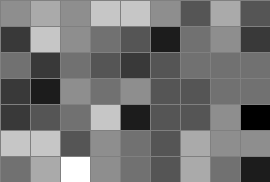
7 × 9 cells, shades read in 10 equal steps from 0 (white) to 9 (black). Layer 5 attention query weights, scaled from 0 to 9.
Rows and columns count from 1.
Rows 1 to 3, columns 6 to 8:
4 6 3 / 8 5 4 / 6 5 5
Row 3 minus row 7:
0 4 5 2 2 0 2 0 -3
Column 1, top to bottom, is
4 7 5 7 7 2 5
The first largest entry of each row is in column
7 6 2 2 9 3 9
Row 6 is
2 2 6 4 5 6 3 4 4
